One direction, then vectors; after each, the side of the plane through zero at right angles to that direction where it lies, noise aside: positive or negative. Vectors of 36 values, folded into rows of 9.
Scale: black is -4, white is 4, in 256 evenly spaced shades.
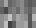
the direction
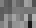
positive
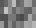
negative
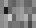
positive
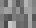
negative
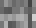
positive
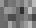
negative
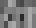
negative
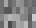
positive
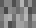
positive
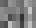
negative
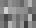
negative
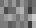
positive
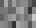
positive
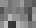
positive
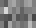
negative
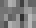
negative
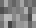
positive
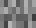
negative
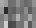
positive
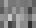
positive
